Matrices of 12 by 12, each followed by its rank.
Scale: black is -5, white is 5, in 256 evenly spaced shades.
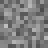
full rank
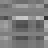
one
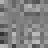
two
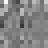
two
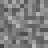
full rank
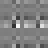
one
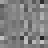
two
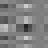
one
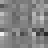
two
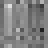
two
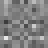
two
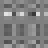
one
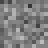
full rank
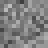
full rank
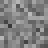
full rank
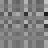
one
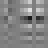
one
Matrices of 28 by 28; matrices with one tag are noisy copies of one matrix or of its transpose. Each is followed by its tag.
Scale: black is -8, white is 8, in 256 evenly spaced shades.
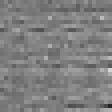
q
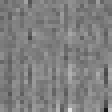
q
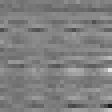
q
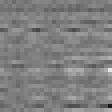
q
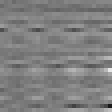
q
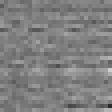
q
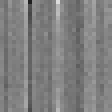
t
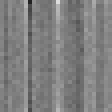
t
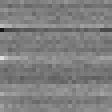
t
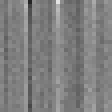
t
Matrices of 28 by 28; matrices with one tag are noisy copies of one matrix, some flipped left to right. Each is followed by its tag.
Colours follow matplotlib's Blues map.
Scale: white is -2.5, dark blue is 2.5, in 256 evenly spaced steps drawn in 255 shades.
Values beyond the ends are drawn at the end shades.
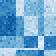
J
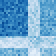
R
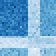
R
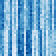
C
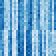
C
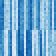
C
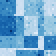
J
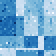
J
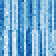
C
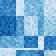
J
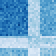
R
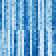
C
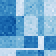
J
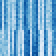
C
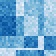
J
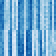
C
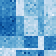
J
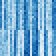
C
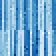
C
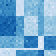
J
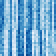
C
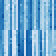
C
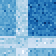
R
